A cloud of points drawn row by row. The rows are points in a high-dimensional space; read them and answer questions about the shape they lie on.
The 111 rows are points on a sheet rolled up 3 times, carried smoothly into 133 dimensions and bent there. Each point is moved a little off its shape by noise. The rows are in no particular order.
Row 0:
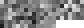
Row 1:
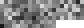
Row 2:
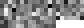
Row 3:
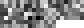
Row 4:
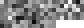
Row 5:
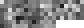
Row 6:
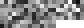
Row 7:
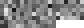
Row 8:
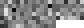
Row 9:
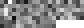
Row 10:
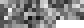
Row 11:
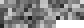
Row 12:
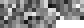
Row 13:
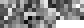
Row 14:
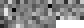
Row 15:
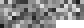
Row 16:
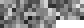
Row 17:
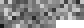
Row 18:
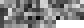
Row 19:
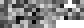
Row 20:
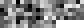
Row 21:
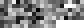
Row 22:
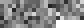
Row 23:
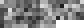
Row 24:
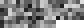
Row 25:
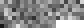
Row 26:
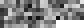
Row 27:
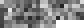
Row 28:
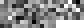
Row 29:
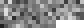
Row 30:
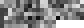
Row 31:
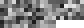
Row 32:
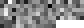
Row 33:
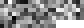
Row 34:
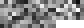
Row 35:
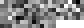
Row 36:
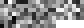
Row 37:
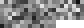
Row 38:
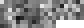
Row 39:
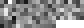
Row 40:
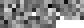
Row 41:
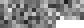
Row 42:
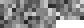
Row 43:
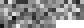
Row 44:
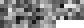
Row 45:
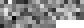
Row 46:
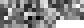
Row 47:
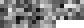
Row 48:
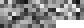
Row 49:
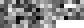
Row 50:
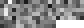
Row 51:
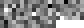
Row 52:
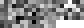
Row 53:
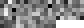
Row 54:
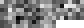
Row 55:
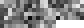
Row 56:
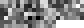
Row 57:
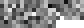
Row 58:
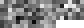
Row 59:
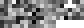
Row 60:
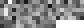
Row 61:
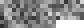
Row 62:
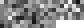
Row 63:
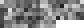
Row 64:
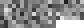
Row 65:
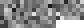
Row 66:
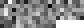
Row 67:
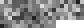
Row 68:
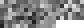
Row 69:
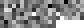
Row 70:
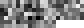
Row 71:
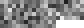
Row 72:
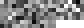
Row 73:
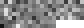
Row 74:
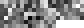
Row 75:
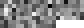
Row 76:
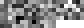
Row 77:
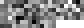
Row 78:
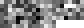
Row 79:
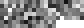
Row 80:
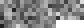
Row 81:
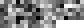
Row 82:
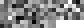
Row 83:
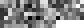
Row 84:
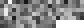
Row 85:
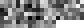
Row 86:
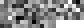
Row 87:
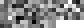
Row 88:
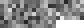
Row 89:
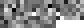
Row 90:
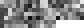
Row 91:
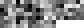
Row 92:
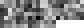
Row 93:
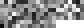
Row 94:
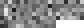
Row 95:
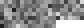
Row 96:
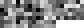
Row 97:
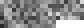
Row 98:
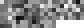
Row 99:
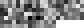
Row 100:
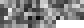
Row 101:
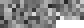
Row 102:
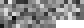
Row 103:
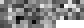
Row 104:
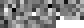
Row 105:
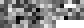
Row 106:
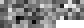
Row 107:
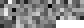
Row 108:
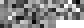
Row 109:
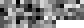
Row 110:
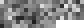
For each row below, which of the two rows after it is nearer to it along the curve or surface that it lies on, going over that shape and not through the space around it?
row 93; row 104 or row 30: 104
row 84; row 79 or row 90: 79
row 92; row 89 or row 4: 4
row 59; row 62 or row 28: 28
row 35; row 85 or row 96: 96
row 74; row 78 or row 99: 99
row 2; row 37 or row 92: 37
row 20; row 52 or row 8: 52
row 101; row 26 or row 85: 26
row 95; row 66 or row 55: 55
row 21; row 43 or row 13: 13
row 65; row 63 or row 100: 100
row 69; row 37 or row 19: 37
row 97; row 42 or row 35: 42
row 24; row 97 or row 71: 71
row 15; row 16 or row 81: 16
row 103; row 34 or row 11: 11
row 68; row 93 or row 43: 43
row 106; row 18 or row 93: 18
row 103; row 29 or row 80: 29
